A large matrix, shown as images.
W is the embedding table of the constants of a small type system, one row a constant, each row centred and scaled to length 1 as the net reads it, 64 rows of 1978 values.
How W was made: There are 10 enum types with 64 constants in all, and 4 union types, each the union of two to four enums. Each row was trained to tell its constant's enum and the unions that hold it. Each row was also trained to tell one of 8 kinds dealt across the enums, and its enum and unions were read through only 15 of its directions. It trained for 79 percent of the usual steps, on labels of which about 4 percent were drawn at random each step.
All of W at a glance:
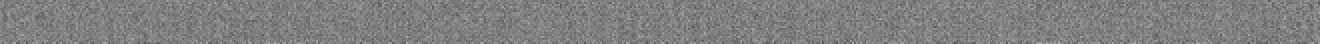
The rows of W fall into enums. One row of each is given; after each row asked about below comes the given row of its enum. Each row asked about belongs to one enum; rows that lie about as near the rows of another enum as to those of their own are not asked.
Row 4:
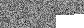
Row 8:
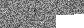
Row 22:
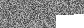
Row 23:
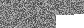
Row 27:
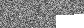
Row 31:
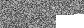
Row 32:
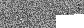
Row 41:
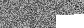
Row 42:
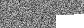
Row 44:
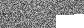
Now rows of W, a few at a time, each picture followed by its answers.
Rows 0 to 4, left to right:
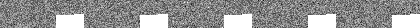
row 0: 22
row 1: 32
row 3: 4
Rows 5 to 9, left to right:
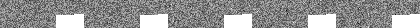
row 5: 22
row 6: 41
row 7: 42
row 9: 23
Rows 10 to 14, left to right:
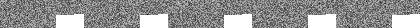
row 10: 22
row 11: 23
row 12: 31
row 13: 41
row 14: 31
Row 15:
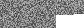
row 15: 27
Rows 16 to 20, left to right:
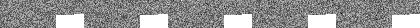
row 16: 42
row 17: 32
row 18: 27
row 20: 22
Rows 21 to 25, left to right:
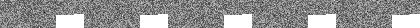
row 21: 4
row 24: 4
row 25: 8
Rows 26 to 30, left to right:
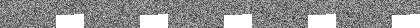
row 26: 8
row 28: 4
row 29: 32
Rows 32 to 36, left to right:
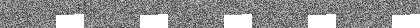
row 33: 42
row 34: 8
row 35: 27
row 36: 22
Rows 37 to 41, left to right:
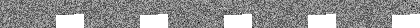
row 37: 42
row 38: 42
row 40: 27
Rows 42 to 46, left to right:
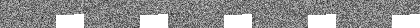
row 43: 4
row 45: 27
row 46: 23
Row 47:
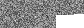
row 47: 31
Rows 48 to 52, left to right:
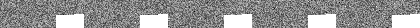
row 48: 42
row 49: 23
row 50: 32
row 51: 32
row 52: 32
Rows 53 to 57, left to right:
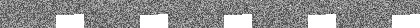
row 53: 22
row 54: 42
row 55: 27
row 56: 8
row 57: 31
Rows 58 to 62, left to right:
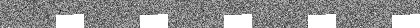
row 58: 22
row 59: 32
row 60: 23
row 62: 31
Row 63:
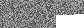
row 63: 27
